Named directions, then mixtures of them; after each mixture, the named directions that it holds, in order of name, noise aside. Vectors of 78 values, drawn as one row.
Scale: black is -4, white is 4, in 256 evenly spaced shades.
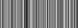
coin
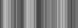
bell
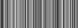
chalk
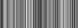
bell, chalk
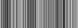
bell, chalk, coin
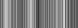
bell, coin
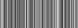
chalk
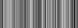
bell, chalk, coin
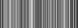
bell, chalk, coin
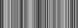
bell, chalk, coin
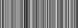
coin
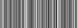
chalk, coin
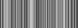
bell, coin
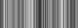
bell, chalk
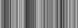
bell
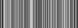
bell, chalk, coin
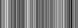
bell, chalk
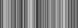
bell, coin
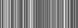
bell, coin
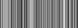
bell, coin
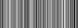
bell, chalk, coin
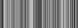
bell, chalk, coin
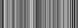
bell, chalk, coin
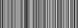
chalk, coin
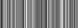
bell, chalk, coin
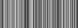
chalk, coin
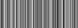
chalk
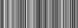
bell, chalk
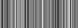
bell, chalk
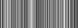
bell, coin
